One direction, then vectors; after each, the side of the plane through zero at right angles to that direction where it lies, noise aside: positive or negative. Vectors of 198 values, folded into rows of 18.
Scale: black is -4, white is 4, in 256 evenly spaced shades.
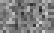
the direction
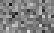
negative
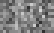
negative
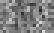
positive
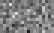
positive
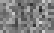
positive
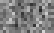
positive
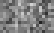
negative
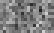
positive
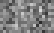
negative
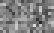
negative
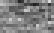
positive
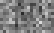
positive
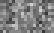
negative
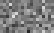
positive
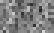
positive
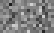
negative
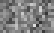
negative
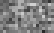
negative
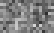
negative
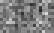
positive
